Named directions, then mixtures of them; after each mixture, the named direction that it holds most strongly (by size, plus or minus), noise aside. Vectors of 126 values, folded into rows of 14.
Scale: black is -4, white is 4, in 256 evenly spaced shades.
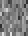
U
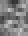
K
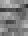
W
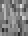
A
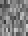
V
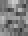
K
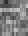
W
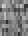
A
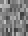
V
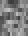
K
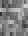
W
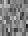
V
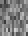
V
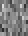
A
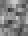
K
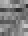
W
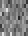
U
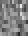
A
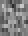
A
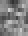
K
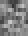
K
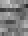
W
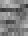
W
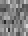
V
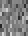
U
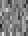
U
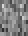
A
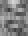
K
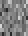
U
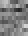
W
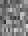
V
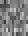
V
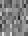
U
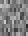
V
